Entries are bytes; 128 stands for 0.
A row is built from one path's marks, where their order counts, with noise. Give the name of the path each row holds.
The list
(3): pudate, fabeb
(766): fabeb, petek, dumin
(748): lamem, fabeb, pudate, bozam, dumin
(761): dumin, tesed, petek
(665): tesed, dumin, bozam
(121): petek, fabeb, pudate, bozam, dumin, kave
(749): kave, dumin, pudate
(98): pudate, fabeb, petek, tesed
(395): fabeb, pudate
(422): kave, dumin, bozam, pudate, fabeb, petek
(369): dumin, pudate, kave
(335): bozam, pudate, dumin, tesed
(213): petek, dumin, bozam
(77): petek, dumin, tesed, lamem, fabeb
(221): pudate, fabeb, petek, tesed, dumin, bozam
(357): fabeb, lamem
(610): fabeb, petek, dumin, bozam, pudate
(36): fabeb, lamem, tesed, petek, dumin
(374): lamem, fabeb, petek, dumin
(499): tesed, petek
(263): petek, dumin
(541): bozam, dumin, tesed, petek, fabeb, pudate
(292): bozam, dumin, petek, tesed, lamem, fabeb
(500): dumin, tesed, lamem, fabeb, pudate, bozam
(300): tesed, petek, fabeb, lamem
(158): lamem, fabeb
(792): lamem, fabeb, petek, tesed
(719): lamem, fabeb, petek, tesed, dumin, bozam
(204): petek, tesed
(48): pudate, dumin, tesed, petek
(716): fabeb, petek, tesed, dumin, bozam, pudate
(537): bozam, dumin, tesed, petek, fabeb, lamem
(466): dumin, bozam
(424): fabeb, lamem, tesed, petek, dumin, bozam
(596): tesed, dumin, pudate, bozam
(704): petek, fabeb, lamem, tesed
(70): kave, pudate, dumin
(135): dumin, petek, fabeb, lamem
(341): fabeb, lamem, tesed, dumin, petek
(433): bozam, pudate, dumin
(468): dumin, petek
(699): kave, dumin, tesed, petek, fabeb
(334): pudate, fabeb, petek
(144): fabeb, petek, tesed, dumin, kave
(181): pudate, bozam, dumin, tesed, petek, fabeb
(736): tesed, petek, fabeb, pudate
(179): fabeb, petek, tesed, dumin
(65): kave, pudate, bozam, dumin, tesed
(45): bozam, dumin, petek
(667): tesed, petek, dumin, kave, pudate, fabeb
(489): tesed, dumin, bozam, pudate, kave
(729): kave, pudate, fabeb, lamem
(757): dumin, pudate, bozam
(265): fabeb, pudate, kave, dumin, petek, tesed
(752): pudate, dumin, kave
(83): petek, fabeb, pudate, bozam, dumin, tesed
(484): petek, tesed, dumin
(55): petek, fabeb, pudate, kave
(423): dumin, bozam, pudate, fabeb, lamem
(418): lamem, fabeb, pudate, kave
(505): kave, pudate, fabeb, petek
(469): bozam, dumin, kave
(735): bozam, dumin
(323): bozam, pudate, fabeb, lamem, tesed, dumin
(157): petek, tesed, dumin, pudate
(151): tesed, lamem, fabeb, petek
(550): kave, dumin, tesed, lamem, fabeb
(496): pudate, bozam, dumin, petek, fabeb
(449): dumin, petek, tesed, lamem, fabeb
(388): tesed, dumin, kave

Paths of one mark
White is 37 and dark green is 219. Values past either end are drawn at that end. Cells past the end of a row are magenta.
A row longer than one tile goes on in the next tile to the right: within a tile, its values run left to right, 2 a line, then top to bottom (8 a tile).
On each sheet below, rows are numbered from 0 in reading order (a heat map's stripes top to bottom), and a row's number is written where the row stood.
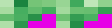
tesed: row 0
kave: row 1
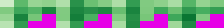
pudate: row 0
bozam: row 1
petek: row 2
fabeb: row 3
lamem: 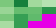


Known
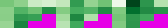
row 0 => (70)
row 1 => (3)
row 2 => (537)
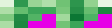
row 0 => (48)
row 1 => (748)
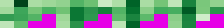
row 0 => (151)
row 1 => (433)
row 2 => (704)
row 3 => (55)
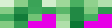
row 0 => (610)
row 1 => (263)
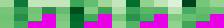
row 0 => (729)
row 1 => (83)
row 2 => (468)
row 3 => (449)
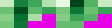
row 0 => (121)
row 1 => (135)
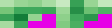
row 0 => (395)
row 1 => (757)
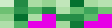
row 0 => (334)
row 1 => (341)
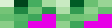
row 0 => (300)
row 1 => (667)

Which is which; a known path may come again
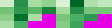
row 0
(334)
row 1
(500)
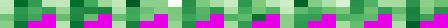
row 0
(489)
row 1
(469)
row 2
(77)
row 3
(221)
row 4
(596)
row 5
(761)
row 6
(736)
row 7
(204)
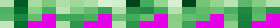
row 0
(704)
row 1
(749)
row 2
(292)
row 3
(449)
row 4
(766)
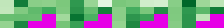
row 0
(699)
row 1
(748)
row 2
(70)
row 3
(418)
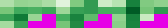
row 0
(395)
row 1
(716)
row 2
(55)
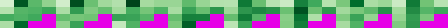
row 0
(388)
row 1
(667)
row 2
(151)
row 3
(65)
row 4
(45)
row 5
(121)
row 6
(158)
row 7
(369)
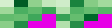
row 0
(719)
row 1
(665)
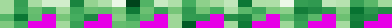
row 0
(422)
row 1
(466)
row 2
(135)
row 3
(484)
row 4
(341)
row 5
(541)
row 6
(335)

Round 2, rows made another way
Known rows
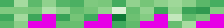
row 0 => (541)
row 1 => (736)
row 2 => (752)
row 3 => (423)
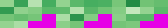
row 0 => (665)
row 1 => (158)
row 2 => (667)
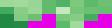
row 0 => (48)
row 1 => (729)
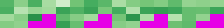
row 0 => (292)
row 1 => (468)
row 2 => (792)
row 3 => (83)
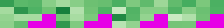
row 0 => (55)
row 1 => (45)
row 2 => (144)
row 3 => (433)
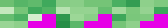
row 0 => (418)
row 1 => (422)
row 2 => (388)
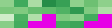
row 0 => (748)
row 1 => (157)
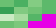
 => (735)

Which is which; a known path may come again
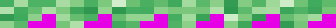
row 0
(395)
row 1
(135)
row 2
(761)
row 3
(541)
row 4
(77)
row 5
(468)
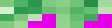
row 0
(369)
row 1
(449)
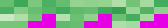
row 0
(433)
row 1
(83)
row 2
(719)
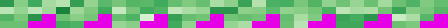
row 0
(550)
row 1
(499)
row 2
(418)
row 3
(65)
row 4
(665)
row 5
(469)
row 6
(496)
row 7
(735)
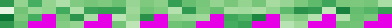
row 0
(749)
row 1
(792)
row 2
(537)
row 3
(121)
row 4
(181)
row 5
(500)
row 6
(204)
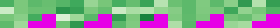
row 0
(729)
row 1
(263)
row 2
(699)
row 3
(766)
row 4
(596)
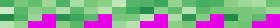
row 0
(144)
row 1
(716)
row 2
(757)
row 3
(158)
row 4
(221)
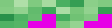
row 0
(98)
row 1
(388)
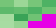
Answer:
(357)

